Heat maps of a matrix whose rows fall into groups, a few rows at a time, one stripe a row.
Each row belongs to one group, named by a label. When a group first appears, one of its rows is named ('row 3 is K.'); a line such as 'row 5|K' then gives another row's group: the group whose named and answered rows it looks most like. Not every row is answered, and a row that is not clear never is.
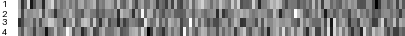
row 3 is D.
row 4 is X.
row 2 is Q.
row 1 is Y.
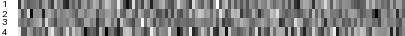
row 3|Q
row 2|Y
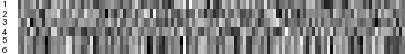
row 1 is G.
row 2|D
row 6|X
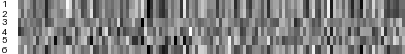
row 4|D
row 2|X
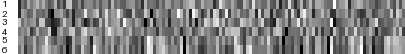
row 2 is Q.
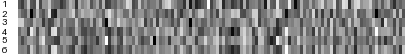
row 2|Y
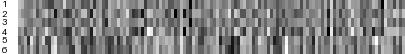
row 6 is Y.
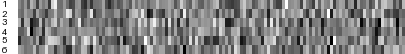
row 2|X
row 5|D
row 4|Y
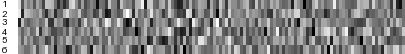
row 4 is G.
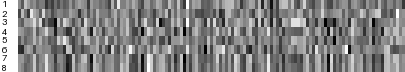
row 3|Q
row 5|Q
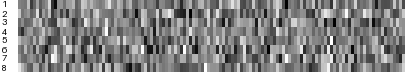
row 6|X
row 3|Q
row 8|G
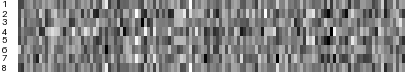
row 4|D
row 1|D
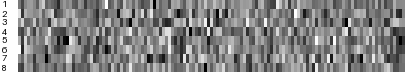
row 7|X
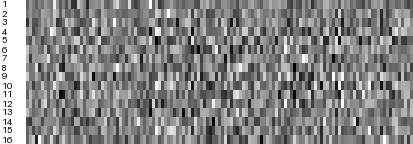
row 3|Q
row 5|X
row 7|Q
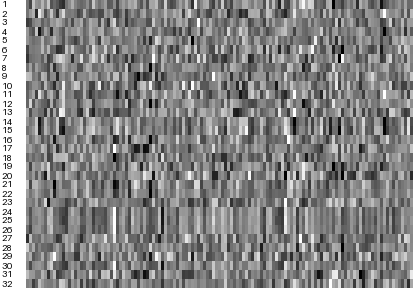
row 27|Q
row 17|G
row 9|G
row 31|G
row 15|Y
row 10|X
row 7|D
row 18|D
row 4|Y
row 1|Q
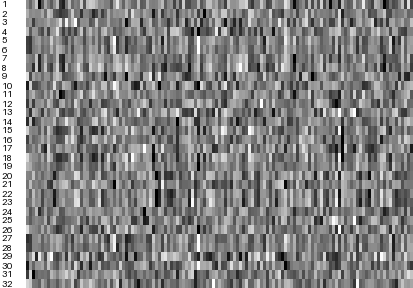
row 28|D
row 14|Q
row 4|G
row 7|Y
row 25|G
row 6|D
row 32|G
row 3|Q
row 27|D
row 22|X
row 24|Y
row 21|D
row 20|X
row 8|Y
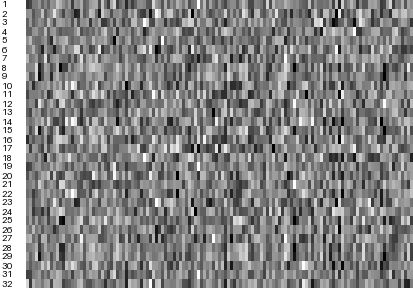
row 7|G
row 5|D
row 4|G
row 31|D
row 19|D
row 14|Q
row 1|D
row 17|G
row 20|Q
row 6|X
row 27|G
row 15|Y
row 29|Y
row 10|Q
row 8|Y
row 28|Y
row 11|D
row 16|D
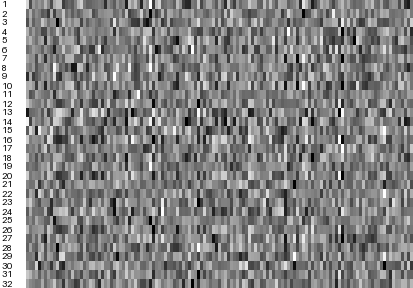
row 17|G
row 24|D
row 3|G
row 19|Q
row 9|Q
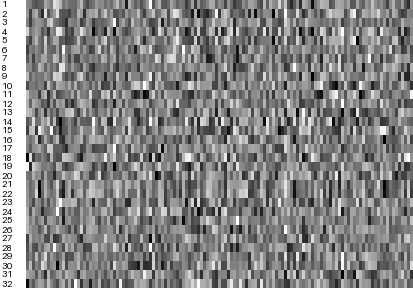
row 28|Q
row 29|G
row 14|Q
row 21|Y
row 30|G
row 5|G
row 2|G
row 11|G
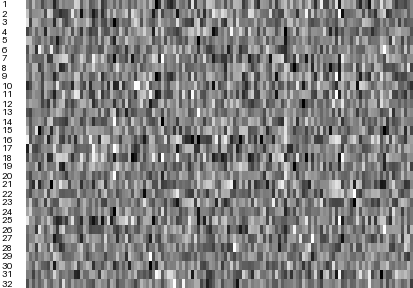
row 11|X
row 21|Y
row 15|Y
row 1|X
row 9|X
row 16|G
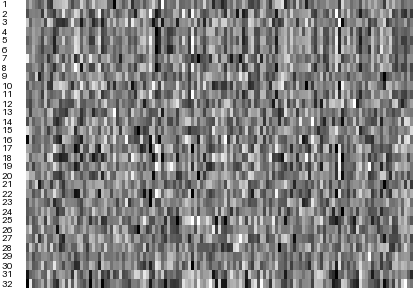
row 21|Y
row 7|G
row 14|Q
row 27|Y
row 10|D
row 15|G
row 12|G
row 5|X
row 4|X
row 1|D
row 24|Q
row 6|X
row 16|Q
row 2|X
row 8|X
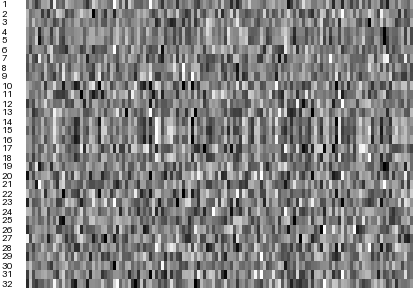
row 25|Y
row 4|Y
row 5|Y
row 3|X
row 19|Y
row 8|X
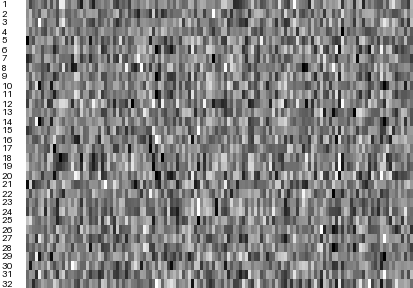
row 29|Y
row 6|X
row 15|D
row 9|X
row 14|Y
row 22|Q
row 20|X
